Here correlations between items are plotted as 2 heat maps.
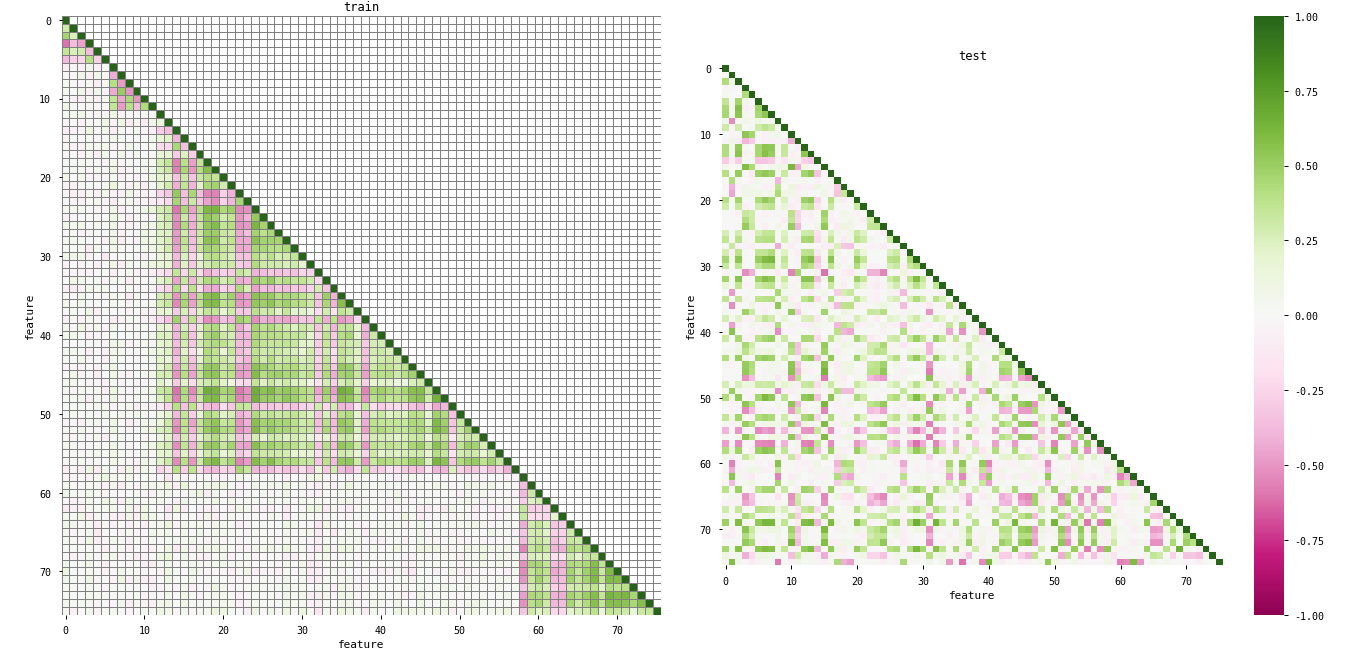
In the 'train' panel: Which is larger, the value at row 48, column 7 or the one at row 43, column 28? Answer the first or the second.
the second
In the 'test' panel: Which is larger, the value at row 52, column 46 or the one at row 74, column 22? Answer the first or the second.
the second
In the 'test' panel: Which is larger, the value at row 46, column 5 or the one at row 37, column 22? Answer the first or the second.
the second
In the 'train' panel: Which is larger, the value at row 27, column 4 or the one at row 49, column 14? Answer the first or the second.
the second
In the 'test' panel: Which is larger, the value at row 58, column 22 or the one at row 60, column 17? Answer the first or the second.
the first
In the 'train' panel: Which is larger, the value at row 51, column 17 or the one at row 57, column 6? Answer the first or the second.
the first
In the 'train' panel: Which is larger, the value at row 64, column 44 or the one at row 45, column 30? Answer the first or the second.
the second
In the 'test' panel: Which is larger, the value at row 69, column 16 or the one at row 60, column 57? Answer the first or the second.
the first
